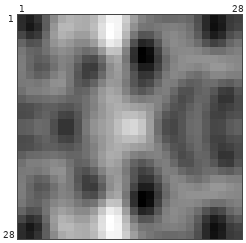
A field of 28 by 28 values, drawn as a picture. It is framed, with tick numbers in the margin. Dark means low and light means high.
It is mirror symmetric from top to bottom. There are no lone odd cells. No row or column stands out. No regular stripes run through it.
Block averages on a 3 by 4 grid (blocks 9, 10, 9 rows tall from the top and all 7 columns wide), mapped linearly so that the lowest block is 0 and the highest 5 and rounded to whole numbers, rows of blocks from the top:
2511 | 1430 | 2511
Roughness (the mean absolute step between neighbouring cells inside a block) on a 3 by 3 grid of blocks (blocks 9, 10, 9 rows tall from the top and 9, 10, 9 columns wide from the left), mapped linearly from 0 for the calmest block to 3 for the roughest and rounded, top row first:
131 | 010 | 131
